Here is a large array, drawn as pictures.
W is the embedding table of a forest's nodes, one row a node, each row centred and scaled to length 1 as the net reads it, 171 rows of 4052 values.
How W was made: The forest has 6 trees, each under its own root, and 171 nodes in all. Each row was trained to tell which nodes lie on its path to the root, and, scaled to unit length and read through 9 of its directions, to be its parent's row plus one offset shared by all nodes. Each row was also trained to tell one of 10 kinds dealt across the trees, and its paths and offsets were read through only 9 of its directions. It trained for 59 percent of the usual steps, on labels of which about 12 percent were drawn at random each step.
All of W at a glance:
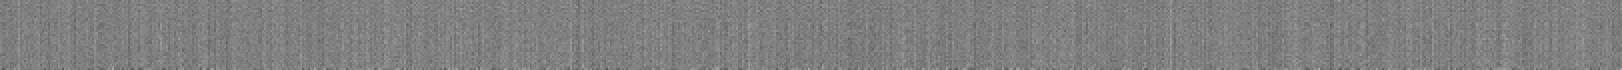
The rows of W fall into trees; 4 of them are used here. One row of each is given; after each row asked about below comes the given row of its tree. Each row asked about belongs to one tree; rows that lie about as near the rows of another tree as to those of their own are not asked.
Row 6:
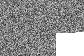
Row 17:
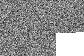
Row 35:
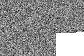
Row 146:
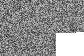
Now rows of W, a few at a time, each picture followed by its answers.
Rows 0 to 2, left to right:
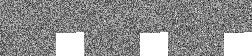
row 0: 17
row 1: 146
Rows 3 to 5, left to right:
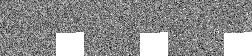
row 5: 6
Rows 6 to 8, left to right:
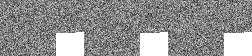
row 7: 17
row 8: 146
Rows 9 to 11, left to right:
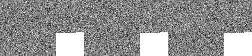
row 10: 35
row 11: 146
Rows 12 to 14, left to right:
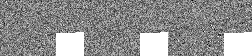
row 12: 35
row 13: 35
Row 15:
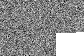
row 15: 6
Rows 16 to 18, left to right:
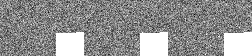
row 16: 146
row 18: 6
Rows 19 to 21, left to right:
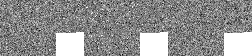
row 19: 146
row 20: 6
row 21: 6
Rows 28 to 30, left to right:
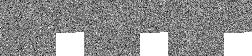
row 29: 146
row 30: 6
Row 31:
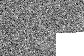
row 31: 6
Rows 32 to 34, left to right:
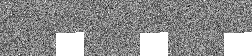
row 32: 17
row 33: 35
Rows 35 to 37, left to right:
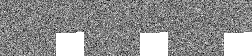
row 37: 6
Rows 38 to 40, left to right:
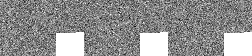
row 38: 17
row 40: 6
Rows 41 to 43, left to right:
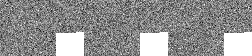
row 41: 146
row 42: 6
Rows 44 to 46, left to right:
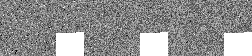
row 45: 35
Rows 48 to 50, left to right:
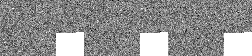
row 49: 35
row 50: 146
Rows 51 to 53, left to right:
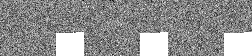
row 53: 6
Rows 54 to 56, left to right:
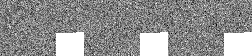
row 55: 35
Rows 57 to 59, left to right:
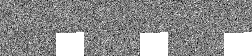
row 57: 146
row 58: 6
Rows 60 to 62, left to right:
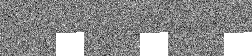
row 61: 17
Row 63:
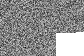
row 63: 35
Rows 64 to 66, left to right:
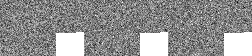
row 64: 146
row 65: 17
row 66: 17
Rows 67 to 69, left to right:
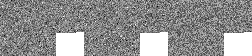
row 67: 17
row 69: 35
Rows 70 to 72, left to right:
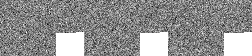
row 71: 17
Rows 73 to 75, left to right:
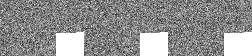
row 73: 35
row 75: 6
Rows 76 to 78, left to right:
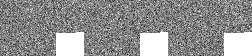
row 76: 6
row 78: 146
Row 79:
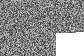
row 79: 35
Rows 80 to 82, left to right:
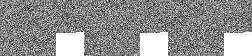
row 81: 17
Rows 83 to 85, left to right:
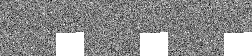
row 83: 35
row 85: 6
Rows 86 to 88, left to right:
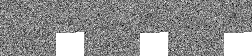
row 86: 35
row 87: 17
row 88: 17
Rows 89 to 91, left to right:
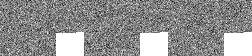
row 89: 17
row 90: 35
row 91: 6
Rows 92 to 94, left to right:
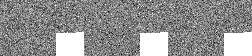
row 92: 6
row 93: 146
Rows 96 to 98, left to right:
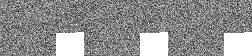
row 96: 17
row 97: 6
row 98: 17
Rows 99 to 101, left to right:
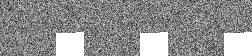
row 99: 6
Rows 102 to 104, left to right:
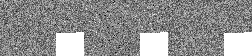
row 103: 146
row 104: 17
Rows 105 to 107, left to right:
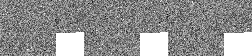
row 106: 17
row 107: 17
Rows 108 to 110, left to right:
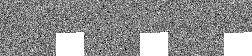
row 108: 17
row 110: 17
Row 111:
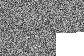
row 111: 17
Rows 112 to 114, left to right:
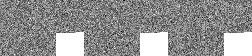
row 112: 17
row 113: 35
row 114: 146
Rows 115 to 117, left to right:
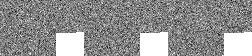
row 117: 146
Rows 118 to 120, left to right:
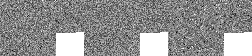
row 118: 17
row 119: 35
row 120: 17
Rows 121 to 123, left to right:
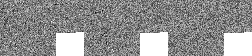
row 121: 17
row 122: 35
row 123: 35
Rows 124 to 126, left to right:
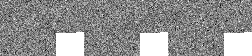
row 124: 17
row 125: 17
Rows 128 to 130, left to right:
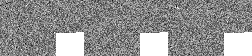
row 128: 146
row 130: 17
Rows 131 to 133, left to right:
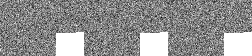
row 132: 6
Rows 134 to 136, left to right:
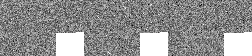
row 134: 35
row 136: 17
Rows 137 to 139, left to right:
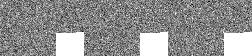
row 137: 17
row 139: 6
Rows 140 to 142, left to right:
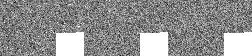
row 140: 6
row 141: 6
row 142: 146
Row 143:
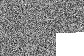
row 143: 35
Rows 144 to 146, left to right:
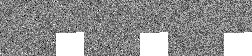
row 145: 6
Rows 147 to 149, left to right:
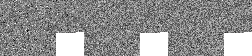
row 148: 17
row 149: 35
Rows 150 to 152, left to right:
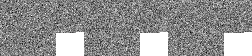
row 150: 35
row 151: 6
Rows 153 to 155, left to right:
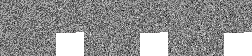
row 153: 35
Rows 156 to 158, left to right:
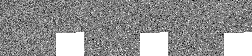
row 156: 6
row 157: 17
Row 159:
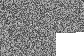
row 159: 35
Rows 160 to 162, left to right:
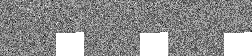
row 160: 6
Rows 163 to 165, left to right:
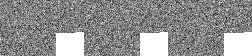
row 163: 17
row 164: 17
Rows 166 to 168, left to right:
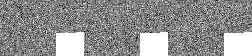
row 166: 35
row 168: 146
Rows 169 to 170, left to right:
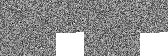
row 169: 35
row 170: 35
